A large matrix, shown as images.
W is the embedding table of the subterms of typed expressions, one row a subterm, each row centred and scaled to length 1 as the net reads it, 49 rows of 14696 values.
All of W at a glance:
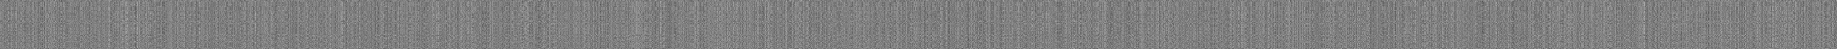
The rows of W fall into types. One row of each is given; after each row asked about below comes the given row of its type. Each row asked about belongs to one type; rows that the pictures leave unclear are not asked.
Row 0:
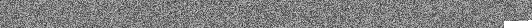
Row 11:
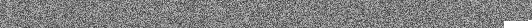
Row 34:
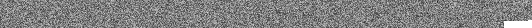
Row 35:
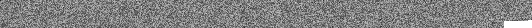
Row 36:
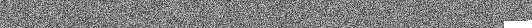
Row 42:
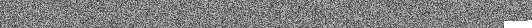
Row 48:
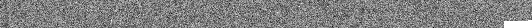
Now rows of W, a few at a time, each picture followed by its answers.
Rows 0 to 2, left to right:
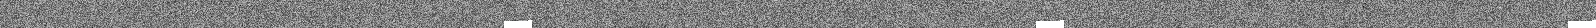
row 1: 42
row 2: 36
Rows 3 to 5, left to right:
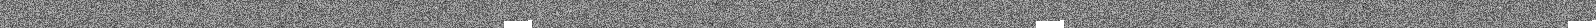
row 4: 11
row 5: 36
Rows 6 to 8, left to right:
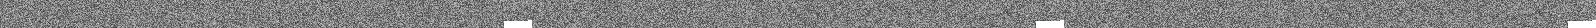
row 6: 34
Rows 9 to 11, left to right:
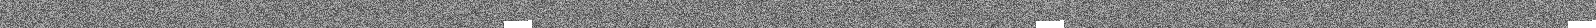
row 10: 34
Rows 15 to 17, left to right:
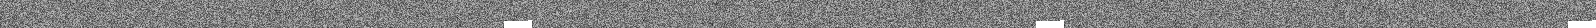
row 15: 42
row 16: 11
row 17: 42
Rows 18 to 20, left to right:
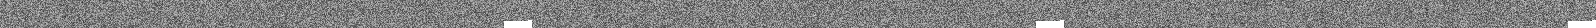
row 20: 11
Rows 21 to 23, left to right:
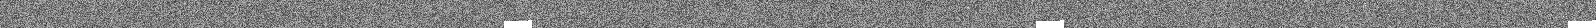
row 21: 0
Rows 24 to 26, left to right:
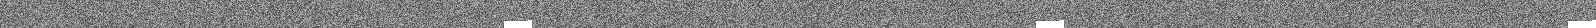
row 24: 42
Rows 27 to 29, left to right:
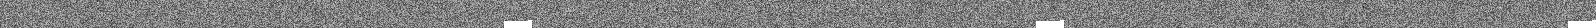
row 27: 42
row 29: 36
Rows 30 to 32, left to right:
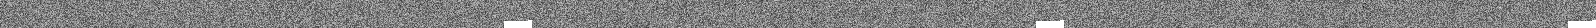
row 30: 42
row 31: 36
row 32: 36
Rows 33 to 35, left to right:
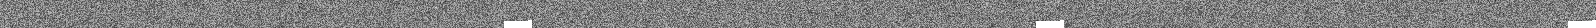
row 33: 36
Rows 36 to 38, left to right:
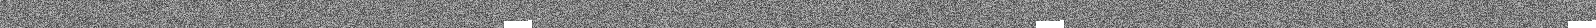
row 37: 34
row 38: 34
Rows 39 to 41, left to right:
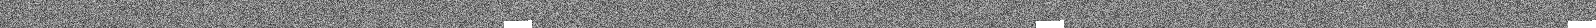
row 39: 35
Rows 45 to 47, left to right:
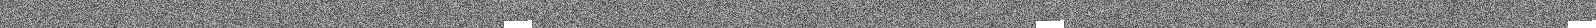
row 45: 34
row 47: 11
